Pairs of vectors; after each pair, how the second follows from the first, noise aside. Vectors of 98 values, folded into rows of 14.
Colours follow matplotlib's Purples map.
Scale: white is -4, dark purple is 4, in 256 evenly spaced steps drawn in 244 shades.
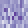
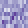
sign-scrambled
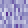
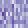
negated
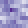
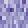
sign-scrambled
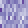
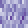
negated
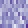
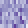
negated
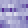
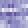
negated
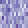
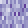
negated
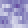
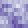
negated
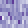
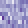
negated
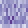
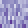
sign-scrambled
